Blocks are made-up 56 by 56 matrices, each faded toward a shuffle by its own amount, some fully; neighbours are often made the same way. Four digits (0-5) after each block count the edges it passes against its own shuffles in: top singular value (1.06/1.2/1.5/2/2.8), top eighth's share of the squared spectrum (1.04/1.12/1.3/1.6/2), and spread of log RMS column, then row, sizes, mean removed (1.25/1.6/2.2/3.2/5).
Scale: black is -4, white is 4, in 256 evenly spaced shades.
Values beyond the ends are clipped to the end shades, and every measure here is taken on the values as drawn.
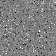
0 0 0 0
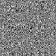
3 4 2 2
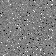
0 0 0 0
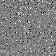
2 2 0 1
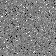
0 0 0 0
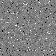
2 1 0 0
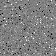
1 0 0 0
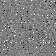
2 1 0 0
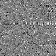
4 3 1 1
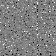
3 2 1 0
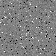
1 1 0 0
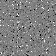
2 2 1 0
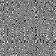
4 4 2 1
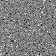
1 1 0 0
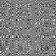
4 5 3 3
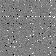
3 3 1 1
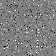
2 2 1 1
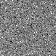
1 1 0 0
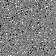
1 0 0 0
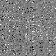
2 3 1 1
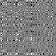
4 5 3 3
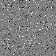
1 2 1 1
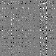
3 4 3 2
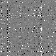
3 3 2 2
